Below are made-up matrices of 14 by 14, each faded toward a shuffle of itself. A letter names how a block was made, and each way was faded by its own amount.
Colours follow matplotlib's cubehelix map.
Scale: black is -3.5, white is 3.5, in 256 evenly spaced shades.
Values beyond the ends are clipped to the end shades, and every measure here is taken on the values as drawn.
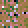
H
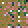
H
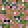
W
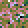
W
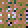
H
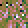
H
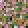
W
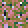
W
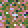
W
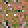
H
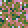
W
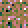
H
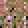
H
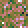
W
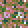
W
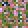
W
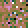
H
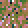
H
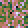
W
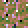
H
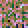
W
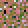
H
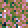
W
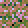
W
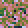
W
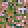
W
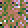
W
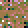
H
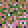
W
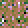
H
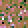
H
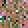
W
